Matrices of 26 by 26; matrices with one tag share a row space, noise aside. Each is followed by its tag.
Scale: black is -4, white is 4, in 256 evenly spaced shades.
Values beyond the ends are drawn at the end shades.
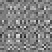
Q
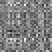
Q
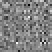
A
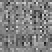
A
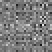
A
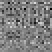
Q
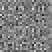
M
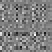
M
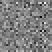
A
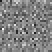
M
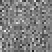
M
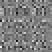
M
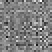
A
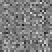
A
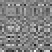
Q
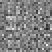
Q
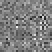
A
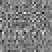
M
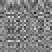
Q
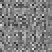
M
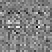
Q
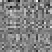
Q
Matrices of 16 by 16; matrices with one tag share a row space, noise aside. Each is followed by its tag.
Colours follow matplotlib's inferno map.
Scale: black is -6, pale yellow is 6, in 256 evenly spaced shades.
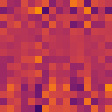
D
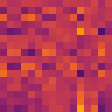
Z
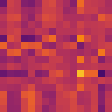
Z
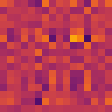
D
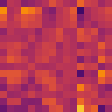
Z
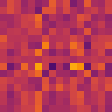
D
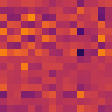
Z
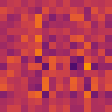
D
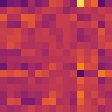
Z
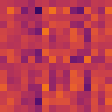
D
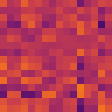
Z
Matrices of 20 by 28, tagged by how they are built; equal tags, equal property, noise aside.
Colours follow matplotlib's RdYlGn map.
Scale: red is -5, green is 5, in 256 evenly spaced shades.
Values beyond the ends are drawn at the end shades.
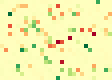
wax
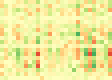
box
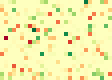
wax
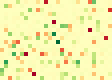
wax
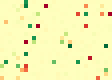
wax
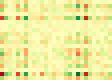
box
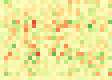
box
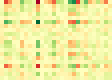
box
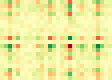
box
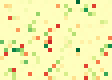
wax
